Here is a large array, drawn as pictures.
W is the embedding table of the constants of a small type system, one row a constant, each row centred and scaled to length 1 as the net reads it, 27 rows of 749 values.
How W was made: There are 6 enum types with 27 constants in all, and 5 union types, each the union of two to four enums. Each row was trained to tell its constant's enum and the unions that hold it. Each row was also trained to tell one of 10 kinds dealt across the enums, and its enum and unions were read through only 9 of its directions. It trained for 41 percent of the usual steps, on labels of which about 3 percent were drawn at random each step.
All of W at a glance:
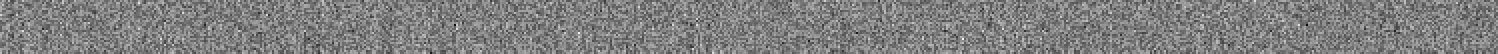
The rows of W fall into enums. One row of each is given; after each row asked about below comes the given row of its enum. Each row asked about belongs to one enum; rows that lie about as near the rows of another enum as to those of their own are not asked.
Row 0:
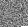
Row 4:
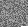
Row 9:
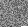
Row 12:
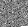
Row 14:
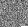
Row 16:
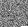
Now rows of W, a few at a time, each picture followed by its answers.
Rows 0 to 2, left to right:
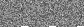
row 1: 9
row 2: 4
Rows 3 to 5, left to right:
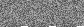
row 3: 4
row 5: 12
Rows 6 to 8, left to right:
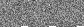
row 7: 0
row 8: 4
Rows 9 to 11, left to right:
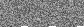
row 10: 4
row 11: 12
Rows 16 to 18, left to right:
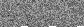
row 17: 14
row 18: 9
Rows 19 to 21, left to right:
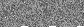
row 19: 16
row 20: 9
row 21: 16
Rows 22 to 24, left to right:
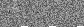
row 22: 12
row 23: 14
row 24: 0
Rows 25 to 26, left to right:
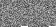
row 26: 12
